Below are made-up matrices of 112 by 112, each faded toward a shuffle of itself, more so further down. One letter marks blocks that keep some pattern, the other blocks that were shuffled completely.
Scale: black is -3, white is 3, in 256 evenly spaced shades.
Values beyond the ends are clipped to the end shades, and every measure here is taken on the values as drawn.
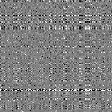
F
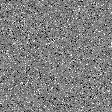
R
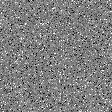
R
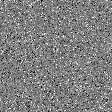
R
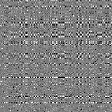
F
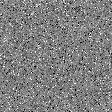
R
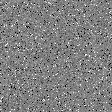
R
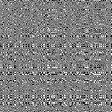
F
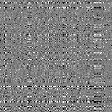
F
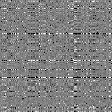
F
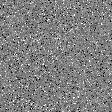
R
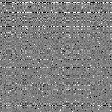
F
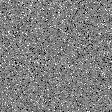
R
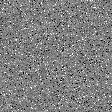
R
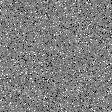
R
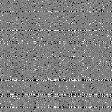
F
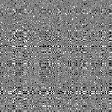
F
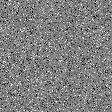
R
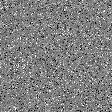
R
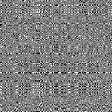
F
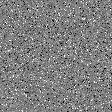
R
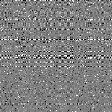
F
